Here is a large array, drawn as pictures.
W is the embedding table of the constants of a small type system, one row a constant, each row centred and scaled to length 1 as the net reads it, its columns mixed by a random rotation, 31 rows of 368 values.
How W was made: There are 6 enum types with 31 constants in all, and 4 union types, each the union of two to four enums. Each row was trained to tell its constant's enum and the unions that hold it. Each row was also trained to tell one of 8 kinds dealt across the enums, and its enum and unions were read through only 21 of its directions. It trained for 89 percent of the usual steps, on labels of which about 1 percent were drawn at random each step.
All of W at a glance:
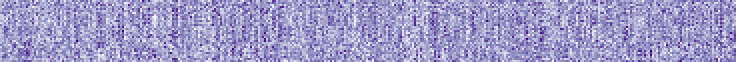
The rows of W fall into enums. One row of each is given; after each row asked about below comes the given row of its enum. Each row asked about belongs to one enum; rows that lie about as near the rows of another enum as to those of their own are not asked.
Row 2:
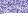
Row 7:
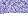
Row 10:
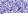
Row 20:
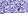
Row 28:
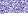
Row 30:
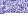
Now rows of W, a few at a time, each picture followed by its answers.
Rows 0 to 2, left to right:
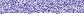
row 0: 7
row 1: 10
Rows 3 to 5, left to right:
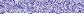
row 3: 20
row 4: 2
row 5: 2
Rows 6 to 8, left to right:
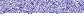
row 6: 30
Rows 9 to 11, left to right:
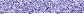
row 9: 7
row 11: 7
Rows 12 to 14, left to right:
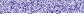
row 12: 10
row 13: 30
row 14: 20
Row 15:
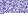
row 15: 30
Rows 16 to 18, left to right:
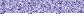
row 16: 30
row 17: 20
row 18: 2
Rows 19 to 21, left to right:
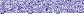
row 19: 30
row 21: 7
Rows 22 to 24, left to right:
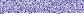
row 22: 10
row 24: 28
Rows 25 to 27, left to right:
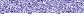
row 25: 28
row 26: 20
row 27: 28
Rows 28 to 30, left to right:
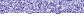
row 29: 2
